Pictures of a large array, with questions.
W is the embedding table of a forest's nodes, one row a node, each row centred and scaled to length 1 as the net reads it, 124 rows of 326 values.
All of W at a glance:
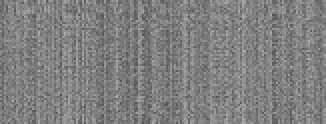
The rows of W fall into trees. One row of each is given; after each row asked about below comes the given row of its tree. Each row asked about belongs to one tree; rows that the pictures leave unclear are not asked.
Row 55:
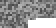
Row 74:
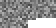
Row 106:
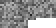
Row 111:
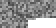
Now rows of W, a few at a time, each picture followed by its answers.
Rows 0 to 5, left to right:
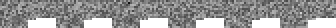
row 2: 55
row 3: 55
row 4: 106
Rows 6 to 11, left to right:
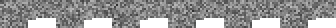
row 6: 106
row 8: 74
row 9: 106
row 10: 106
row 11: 106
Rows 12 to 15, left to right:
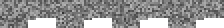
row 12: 55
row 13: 106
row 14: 55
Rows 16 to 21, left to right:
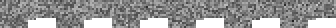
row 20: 74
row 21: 111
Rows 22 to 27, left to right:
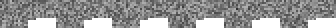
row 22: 106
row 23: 74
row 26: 74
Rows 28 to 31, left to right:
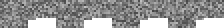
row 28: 106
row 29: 106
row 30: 55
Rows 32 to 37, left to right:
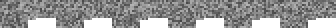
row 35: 55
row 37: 106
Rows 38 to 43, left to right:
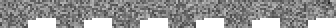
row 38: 74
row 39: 55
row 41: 55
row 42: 55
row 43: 106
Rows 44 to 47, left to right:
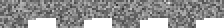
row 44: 55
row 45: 55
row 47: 74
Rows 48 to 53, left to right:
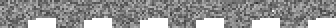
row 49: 106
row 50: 55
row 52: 111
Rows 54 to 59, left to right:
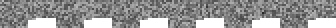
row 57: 106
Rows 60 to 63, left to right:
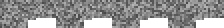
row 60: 106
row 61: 55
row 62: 55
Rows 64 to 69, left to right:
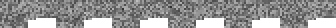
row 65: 55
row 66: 106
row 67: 106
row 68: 106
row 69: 55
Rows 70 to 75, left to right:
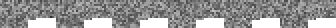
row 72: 55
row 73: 111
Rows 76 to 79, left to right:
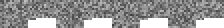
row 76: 106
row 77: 55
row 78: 111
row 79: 55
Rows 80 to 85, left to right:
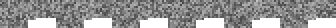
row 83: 106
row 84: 55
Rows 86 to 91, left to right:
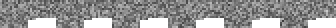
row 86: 55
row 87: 106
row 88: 106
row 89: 55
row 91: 74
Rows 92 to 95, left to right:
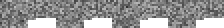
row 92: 74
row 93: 55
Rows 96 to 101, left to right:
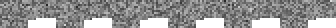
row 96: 106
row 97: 106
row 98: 55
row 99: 74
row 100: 74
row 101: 106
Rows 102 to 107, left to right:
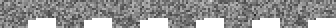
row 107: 55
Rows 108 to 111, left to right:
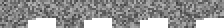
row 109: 55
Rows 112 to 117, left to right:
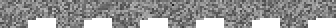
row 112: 74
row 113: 111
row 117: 74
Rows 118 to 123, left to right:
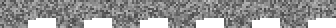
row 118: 55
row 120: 55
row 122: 55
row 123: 55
